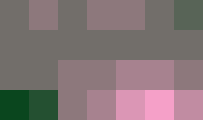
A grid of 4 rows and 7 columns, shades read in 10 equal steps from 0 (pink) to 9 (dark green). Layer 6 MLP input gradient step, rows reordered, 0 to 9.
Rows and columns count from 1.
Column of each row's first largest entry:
7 1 1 1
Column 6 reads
5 5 3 0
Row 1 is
5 4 5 4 4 5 6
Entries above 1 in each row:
7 7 7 5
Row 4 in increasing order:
0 1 2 3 4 8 9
